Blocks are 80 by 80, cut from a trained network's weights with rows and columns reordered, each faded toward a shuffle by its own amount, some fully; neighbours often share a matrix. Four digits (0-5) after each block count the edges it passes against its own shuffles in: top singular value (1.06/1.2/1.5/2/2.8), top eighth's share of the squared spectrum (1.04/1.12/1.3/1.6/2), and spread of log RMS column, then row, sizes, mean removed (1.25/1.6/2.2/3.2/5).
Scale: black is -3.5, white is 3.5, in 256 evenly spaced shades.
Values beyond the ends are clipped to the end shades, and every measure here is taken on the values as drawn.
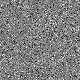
0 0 0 0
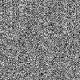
3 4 0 2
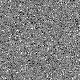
0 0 0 0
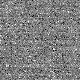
2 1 1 0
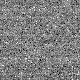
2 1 0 0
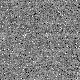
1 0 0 0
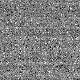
2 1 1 0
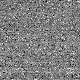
2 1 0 0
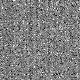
2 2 0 1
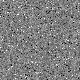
0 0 0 0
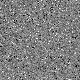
0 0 0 0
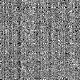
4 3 1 3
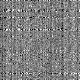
4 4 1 4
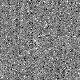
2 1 0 0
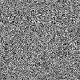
3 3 0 2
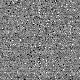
1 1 1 0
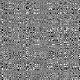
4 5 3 3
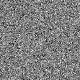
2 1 0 0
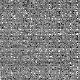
3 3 3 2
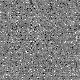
2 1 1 0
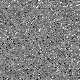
0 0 0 0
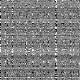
4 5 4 2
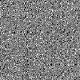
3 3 2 1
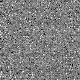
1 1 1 0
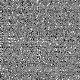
2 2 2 0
